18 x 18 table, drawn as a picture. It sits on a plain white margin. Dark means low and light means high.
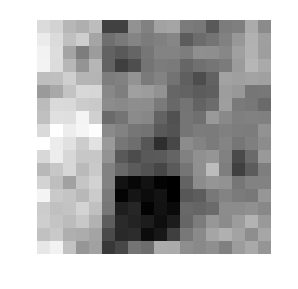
The bottom middle is the ninth with the lowest average. A vertical seam about 30% of the way across splits the table, and the left part is higher. An odd patch, lower than its surroundings, sits in the bottom middle. The middle left is the ninth with the highest average. No regular stripes run through it.
